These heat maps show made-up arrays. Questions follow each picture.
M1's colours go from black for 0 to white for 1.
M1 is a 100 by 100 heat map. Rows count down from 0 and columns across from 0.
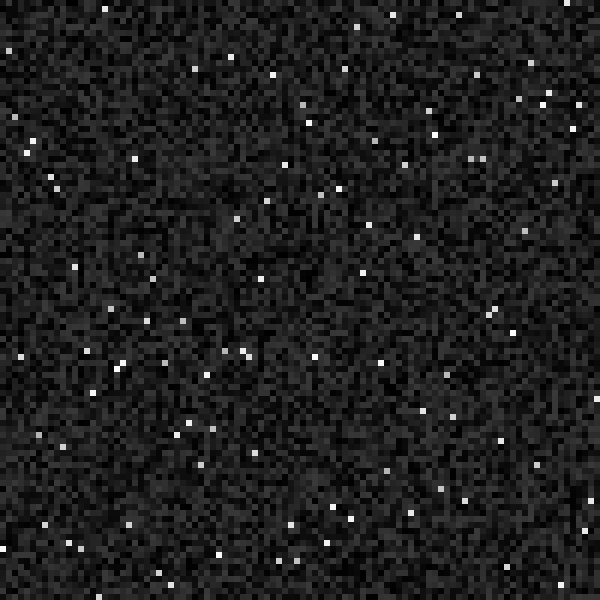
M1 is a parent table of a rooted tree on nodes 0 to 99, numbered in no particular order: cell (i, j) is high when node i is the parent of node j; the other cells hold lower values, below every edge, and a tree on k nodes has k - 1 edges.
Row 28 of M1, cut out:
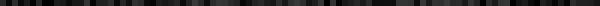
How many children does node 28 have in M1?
0
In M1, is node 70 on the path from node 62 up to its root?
yes
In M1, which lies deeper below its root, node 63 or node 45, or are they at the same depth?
node 63
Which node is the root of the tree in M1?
66
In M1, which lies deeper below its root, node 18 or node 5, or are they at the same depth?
node 18
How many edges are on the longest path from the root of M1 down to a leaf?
68
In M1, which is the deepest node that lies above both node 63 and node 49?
93
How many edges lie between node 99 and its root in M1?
1
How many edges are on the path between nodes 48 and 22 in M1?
5
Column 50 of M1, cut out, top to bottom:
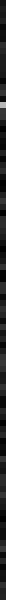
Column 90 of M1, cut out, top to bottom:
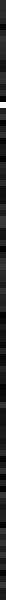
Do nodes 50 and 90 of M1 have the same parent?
yes
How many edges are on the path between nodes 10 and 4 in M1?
6
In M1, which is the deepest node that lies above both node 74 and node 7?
87
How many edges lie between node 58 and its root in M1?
4
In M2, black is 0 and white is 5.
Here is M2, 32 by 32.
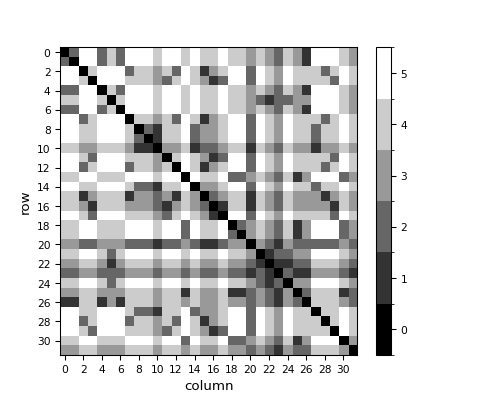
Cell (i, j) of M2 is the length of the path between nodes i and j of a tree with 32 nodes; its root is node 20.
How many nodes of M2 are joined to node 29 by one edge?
1
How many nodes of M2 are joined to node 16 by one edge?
5
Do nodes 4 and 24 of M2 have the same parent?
no
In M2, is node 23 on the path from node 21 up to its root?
yes
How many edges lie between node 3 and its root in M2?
2
